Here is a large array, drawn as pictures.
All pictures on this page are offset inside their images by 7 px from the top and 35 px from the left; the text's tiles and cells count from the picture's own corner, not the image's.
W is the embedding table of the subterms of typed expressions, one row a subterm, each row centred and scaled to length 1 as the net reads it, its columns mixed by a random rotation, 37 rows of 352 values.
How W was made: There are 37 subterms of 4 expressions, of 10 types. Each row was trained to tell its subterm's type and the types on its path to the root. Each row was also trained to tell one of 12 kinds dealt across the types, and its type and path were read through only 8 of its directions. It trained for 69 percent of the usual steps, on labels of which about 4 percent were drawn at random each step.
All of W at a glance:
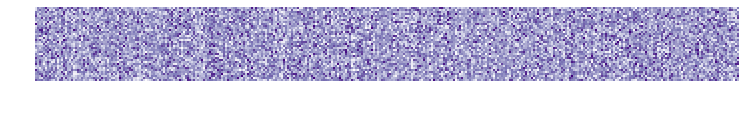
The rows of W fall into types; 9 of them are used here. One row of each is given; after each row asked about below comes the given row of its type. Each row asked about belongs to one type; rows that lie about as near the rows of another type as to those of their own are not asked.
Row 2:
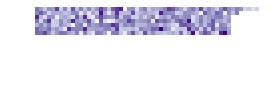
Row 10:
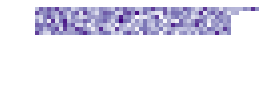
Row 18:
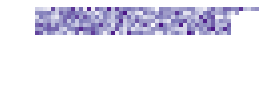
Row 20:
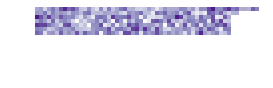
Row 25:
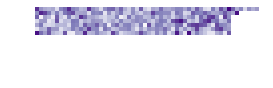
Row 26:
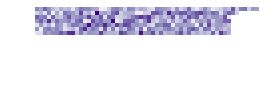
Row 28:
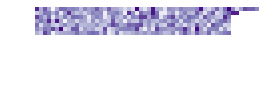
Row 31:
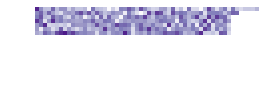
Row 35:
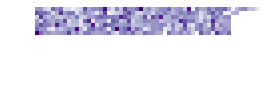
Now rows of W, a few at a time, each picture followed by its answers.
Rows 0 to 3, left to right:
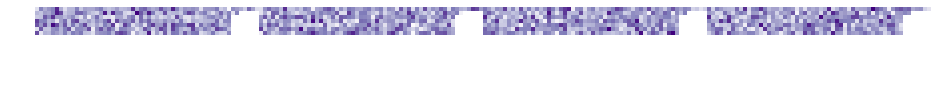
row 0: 31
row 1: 10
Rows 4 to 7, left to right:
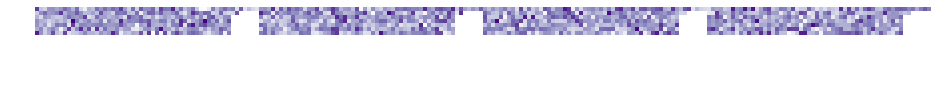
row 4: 31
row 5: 20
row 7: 28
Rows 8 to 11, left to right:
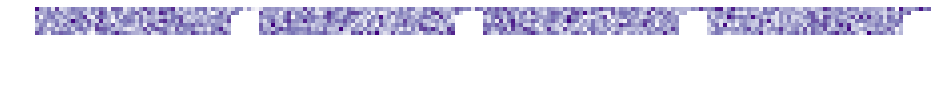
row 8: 31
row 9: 18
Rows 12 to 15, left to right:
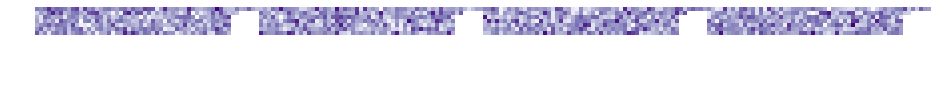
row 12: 10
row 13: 2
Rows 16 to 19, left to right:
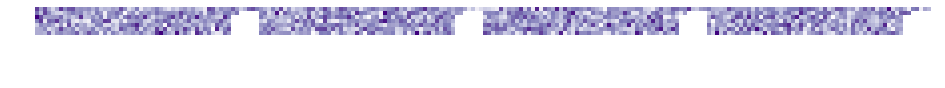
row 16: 28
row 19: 2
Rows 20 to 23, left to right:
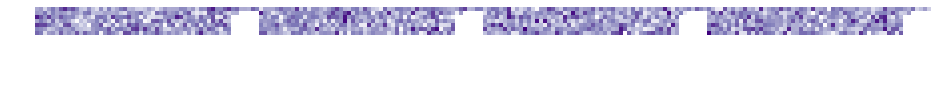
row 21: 18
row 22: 10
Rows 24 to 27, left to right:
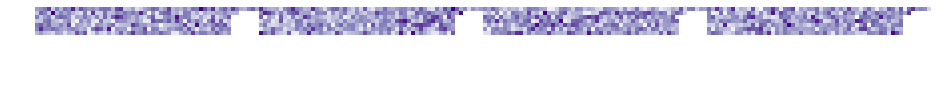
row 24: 20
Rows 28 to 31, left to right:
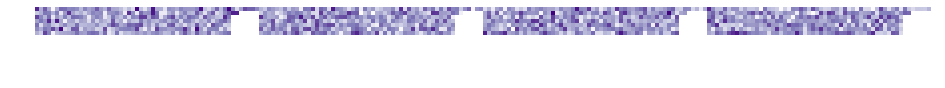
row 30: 35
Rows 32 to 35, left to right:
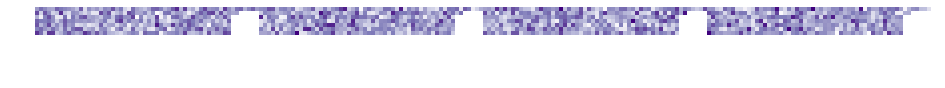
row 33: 2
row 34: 2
